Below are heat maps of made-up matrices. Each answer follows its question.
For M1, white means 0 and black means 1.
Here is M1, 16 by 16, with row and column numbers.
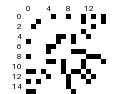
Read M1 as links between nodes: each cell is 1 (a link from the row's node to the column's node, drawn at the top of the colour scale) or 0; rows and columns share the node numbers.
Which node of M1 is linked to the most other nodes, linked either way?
node 11
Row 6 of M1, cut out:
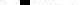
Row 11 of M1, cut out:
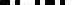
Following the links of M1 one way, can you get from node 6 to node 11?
yes
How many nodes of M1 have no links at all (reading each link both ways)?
0
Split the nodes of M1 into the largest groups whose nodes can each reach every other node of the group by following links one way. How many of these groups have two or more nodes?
1
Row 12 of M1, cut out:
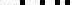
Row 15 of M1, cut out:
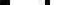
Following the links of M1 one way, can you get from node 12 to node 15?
yes
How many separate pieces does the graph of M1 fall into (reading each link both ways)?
1
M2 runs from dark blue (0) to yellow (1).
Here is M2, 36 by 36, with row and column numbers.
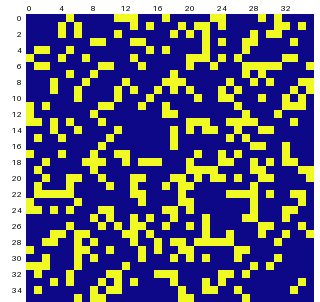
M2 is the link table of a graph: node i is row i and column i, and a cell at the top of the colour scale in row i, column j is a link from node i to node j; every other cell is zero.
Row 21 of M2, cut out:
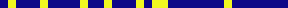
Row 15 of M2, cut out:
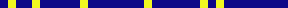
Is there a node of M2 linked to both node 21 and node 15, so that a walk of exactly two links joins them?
yes
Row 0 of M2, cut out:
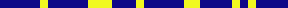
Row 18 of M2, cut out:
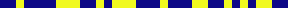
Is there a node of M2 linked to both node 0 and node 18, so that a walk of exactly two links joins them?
yes
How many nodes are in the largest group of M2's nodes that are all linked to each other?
4
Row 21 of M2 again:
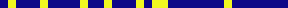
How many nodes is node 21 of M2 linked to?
8
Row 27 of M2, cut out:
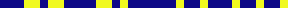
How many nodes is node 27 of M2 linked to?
12
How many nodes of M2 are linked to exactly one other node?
0
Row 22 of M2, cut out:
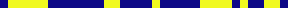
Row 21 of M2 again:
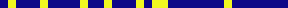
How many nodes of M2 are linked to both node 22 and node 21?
5
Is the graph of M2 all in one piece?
yes
